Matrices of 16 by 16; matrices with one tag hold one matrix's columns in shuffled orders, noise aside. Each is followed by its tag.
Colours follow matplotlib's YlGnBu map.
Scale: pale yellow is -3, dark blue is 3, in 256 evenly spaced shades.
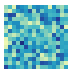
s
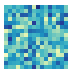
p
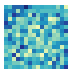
p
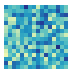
p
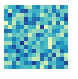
s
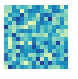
s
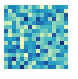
s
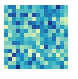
p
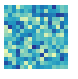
p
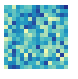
p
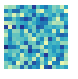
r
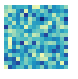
s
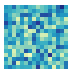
p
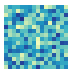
s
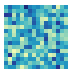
p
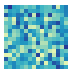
p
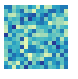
s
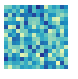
p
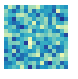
s
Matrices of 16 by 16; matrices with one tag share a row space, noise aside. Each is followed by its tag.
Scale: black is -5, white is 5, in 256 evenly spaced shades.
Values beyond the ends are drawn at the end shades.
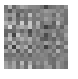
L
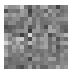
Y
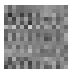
L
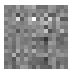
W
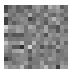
Y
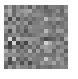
L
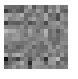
Y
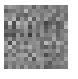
L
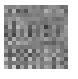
L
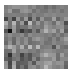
L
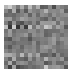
L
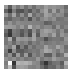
L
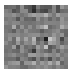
W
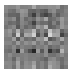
W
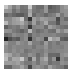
Y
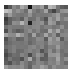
Y
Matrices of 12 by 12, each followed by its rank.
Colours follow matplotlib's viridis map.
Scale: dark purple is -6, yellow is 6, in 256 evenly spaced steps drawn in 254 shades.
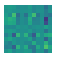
two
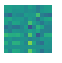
two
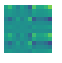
one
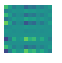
one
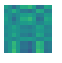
one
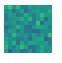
full rank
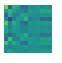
two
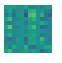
two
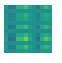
one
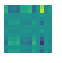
one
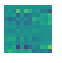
two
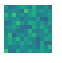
full rank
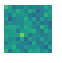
full rank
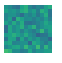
full rank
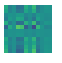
one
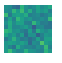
full rank
